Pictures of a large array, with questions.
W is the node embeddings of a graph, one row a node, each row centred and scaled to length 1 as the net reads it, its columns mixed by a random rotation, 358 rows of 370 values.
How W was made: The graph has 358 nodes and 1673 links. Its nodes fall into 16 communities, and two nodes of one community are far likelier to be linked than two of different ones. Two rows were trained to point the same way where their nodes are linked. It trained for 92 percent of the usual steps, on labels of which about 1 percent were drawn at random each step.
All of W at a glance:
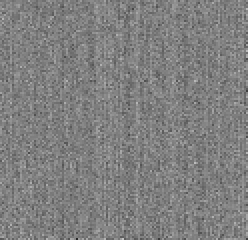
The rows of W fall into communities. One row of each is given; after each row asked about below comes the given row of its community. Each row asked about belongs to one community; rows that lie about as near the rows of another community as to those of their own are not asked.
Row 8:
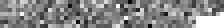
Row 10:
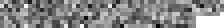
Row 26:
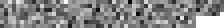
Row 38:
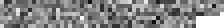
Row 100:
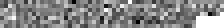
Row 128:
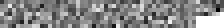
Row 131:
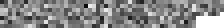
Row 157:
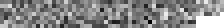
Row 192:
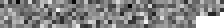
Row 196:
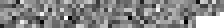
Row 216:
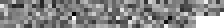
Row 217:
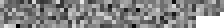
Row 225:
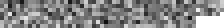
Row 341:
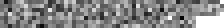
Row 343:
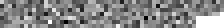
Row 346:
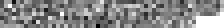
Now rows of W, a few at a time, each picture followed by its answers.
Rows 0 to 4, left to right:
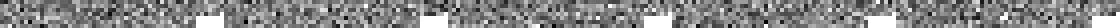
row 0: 225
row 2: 38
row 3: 216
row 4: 217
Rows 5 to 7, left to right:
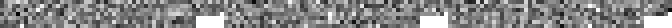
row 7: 225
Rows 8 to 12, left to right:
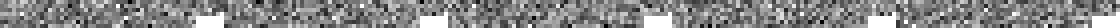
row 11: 157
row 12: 341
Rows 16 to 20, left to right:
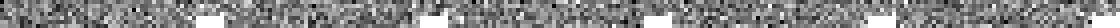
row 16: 217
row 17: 346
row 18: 100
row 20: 38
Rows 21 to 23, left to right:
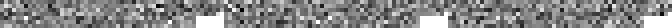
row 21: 131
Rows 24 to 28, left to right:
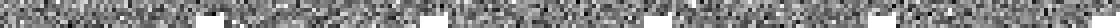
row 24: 26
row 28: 128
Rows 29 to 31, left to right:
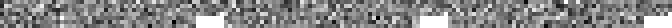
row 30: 346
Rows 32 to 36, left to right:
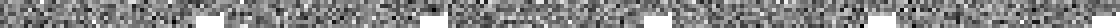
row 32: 26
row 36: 10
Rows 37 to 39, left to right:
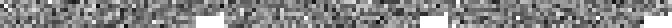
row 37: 100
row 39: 38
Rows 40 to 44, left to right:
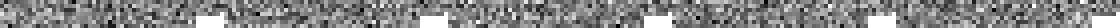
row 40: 100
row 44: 8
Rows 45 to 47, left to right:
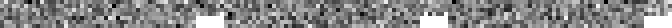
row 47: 38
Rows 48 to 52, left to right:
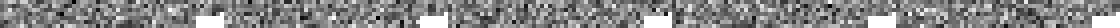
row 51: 192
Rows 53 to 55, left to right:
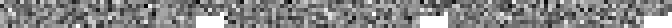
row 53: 100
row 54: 346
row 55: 26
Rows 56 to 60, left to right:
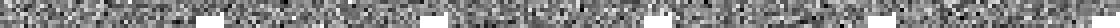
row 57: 343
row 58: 216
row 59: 192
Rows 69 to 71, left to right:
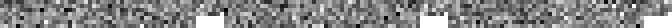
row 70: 38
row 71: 343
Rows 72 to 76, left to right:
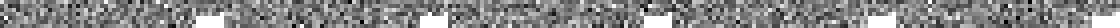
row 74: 26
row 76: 131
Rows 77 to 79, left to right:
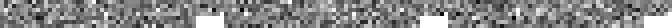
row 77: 196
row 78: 157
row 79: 38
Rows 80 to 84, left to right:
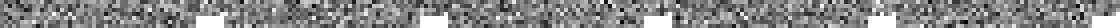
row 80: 216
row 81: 346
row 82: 26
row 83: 216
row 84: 343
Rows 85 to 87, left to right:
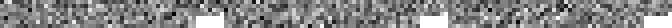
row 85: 216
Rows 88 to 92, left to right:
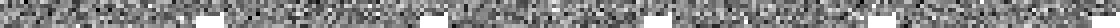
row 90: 157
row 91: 216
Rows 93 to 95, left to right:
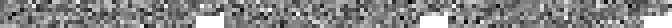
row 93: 26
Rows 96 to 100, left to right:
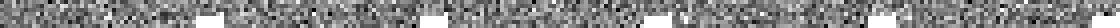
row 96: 216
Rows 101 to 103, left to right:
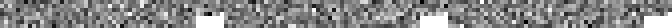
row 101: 343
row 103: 10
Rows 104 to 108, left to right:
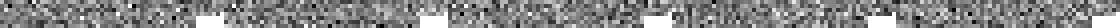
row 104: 196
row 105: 346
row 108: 217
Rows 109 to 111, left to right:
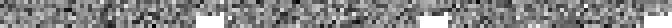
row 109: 225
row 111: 38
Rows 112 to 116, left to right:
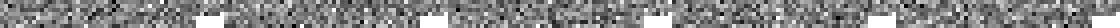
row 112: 225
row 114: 225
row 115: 216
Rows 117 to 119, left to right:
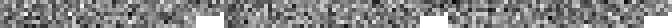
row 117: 216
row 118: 128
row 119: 225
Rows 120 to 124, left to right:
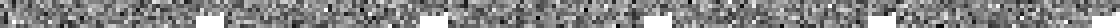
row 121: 128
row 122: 157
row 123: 217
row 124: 131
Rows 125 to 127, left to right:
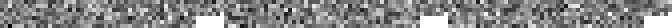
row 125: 341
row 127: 225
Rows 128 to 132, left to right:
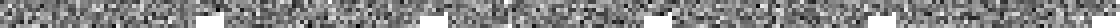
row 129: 341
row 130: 26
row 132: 100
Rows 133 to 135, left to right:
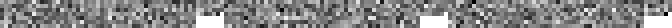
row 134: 26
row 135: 343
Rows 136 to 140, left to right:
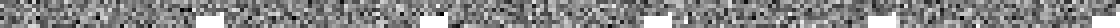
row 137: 157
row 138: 343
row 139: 100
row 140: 346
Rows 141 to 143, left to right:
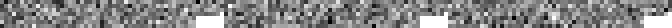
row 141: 128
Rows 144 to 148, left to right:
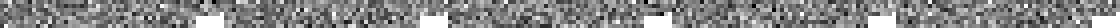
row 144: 38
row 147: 38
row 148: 196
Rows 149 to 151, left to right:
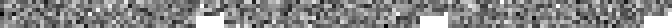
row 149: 26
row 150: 346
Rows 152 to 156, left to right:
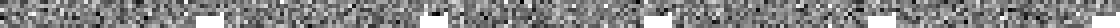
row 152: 131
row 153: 26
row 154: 217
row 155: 192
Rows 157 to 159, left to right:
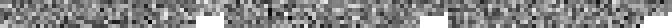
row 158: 346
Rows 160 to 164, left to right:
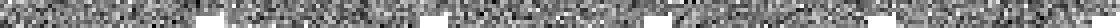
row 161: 346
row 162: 100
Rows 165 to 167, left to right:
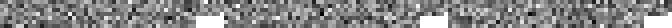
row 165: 216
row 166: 131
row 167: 217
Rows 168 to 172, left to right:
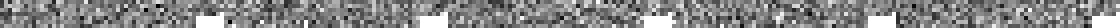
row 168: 131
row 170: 26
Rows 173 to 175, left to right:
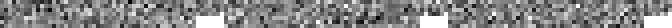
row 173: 343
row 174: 196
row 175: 196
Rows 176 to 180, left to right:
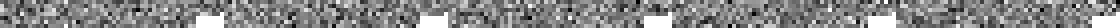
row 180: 217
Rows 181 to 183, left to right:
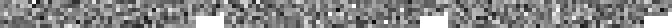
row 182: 196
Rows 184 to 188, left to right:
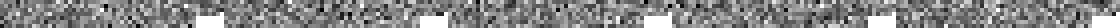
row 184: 128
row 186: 346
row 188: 128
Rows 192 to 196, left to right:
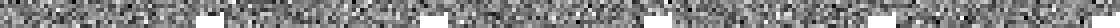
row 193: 343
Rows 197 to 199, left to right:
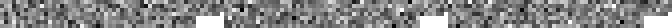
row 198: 157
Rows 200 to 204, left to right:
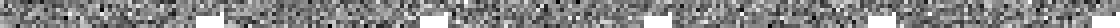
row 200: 38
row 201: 217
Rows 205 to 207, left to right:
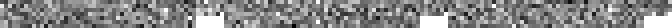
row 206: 26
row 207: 131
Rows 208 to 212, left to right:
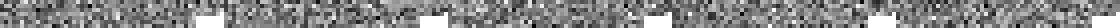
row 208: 346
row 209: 192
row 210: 217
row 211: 128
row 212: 343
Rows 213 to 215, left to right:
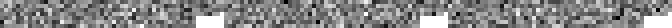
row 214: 343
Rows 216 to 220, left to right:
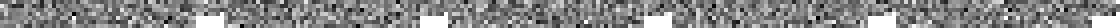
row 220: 225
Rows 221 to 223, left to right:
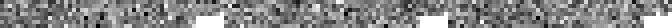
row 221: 341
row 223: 157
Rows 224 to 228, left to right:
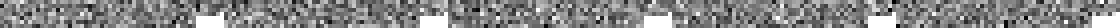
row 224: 26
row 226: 216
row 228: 216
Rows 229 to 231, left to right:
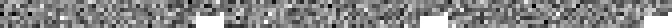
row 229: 26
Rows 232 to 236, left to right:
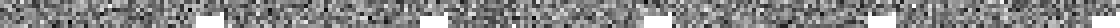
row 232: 343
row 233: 38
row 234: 346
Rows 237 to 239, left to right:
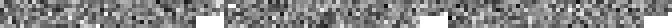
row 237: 38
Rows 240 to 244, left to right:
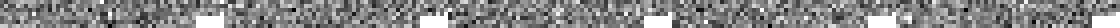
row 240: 225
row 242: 131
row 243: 216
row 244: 100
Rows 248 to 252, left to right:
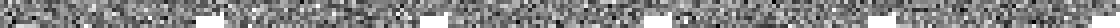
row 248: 38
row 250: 10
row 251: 131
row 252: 225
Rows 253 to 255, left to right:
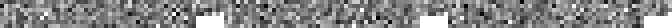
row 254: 196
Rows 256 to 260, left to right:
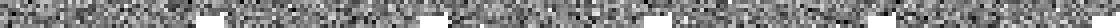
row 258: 128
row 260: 131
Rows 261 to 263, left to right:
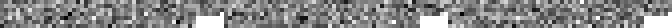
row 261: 128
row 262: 131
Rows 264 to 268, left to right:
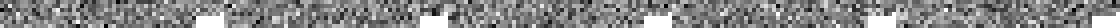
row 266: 131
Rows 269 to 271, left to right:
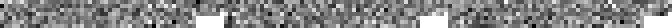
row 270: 216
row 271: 26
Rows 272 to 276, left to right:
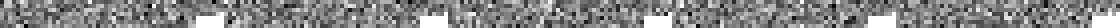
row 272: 341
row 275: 341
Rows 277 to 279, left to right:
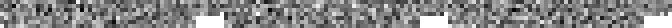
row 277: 225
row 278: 38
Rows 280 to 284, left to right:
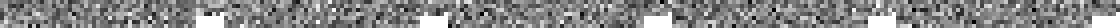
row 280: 225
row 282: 341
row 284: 10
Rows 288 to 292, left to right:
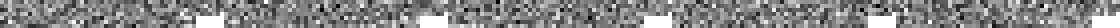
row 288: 341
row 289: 10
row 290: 225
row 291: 343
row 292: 100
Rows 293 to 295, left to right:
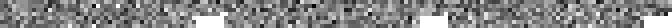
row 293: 8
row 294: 346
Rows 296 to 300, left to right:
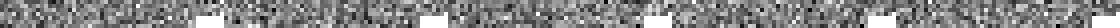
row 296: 341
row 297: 196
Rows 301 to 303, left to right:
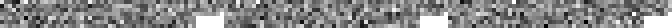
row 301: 346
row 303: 10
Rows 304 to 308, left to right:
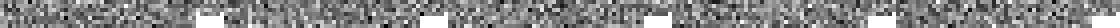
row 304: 346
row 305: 196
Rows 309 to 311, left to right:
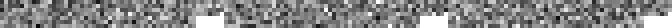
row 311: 10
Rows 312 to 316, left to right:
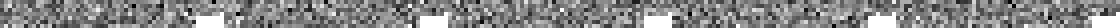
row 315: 131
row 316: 225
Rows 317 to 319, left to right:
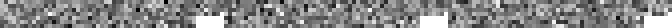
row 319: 216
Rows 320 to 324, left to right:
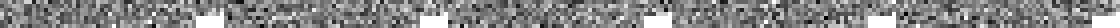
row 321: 216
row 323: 225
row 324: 38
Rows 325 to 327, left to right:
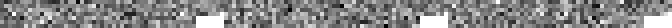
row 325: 217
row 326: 341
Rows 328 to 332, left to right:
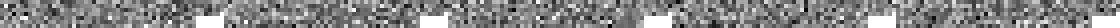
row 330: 346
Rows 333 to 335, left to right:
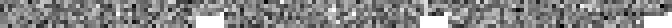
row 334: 157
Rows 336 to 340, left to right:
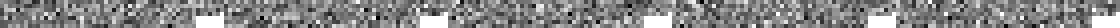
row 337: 26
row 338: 10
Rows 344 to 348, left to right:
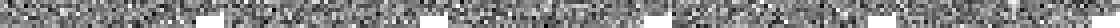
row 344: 196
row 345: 196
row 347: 8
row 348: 100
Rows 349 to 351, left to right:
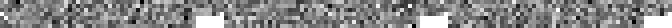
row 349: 10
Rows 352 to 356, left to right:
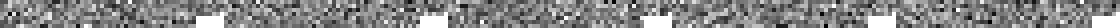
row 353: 196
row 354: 157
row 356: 131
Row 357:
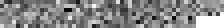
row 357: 225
